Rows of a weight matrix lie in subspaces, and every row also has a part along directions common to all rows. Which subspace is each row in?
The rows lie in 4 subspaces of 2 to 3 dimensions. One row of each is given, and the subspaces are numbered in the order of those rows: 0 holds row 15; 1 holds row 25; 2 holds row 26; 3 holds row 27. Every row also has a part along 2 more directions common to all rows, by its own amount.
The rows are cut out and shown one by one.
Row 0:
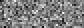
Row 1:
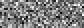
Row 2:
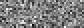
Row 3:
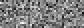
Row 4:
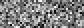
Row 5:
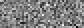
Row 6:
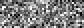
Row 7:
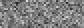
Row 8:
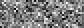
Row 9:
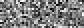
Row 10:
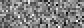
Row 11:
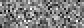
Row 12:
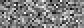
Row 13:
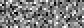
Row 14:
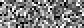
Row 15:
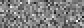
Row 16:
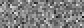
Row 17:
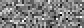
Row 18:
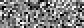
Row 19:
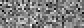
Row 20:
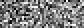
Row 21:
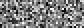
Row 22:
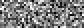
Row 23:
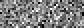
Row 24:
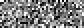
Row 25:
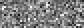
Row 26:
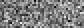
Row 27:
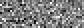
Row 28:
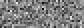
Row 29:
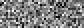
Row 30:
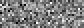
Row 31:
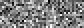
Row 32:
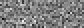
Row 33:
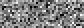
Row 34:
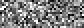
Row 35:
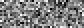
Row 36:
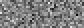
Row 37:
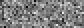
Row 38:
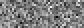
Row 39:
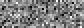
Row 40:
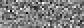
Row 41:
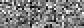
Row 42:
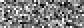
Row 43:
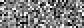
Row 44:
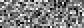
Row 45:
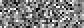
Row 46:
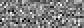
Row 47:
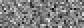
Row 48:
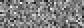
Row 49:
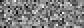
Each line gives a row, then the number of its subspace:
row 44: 0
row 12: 2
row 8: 2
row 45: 2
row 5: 1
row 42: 2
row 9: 0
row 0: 2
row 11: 0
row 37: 2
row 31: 3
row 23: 2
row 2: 3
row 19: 3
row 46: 3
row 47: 0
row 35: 0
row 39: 1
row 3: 3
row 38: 0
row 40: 1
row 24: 1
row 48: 0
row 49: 2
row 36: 0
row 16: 0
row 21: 1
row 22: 3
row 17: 3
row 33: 1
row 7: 2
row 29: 3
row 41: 3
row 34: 3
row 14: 0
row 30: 3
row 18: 1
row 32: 3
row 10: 0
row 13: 0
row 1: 2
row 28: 1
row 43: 1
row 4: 2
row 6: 1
